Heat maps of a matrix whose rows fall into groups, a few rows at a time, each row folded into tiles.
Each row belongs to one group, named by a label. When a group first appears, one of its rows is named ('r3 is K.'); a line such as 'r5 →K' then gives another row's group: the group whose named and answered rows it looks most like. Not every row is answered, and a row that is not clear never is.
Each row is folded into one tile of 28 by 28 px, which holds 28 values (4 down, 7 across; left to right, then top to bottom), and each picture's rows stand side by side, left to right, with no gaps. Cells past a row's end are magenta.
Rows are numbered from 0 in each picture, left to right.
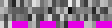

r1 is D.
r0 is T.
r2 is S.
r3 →D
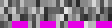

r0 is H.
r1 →T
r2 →H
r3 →D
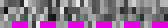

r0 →H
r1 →T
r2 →D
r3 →T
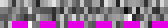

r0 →T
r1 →T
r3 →S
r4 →S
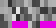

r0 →T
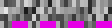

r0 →T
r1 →H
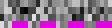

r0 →T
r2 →T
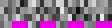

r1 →D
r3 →D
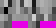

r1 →S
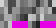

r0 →T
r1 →H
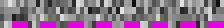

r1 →H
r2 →S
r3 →S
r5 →D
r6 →S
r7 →H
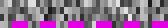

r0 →D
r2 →H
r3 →T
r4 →H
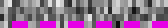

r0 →D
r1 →D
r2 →T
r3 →S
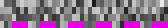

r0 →T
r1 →D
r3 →H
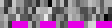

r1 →H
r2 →H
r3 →D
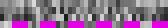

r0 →D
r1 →T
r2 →S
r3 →S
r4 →S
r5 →D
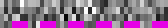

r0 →S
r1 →T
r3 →H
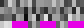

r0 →D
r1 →S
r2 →H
